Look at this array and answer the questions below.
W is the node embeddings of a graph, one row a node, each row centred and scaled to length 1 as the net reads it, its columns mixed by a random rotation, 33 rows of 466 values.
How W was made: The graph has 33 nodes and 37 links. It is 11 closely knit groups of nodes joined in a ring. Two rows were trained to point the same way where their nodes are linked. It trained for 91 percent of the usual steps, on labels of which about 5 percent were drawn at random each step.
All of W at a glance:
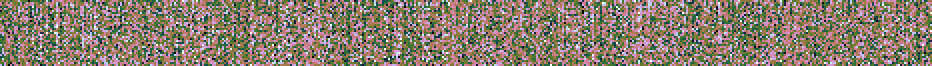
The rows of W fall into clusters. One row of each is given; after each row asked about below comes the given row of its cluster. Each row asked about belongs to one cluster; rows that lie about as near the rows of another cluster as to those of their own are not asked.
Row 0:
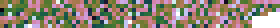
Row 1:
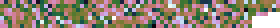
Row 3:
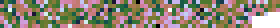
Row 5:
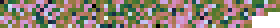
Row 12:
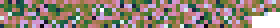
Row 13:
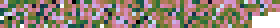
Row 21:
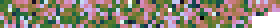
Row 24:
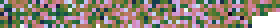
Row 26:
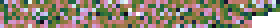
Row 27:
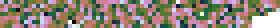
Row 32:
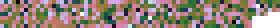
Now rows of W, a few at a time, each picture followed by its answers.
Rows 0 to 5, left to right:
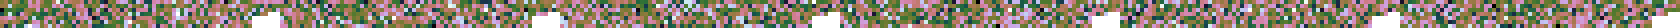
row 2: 1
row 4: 12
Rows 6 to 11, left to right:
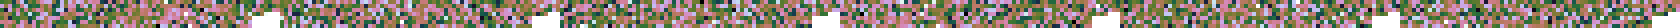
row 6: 3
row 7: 12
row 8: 24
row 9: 32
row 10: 24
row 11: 13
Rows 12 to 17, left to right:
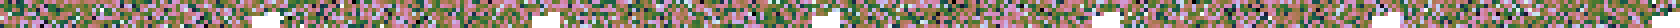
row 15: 3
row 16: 32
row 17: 26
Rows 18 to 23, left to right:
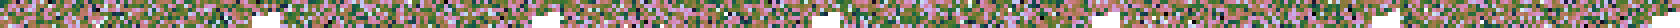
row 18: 5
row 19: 21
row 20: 13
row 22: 27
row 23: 21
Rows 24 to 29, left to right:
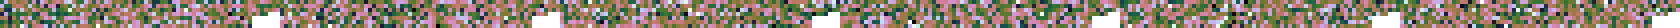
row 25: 0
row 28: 5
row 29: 26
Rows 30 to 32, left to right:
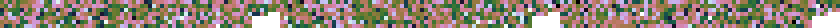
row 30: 0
